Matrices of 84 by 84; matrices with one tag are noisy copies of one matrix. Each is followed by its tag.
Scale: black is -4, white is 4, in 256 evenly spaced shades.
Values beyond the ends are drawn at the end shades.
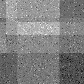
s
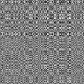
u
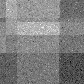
s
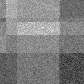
s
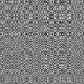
u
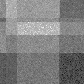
s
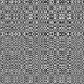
u
